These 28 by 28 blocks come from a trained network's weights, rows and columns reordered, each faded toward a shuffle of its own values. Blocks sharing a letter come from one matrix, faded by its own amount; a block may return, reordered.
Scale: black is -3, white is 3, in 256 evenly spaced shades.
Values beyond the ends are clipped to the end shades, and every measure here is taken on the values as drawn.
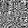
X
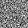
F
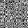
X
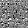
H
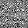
H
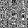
X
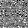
H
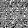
H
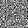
X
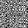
X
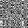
X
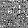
H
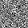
F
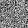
F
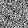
F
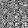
X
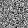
F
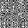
X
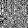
X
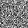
F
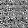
H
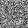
F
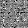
H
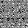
H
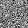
F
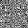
X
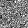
F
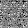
H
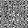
X
